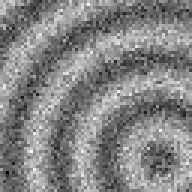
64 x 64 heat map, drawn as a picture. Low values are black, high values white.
Seam: none. Rings: centred on the bottom right. Mirror symmetry: none. Odd rows or columns: none. Slope: none.
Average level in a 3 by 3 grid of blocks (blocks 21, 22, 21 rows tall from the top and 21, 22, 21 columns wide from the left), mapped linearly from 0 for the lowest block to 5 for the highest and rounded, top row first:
1 2 0
2 1 1
0 1 5
